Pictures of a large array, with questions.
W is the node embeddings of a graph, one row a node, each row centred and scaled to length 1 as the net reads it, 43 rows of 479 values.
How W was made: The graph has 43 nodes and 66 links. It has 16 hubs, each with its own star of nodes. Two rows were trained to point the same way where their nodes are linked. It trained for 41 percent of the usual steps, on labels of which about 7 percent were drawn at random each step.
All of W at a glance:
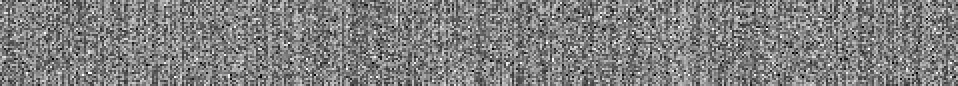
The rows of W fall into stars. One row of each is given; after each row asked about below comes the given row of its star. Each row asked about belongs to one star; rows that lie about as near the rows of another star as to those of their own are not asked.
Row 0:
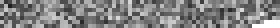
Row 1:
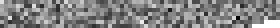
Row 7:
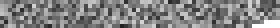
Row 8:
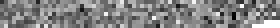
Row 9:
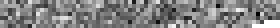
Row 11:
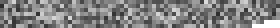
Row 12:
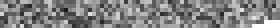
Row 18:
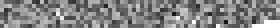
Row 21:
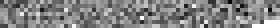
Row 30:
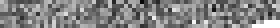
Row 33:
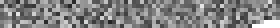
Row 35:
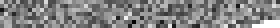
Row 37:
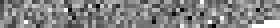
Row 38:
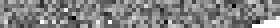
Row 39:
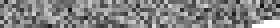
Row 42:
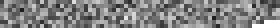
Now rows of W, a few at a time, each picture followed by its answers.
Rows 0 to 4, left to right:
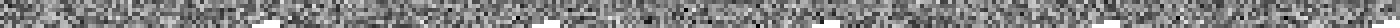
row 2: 11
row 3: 8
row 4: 30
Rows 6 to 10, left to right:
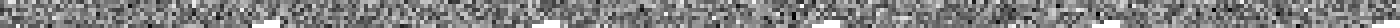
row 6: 11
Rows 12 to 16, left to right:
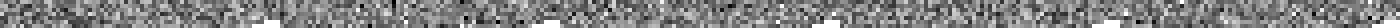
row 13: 37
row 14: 42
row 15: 18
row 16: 7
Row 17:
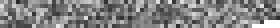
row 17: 9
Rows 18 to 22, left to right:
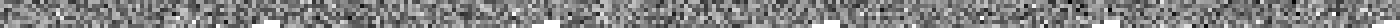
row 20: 30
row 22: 33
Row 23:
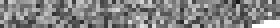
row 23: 38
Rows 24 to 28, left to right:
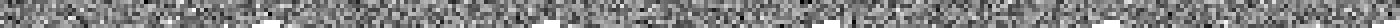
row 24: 0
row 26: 1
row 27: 35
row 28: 42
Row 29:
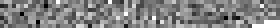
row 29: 18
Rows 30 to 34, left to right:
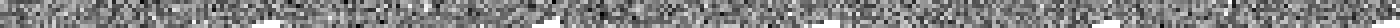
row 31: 0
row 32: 12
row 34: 39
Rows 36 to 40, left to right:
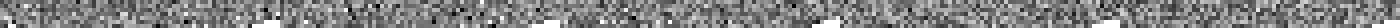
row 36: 21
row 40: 21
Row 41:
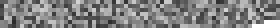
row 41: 37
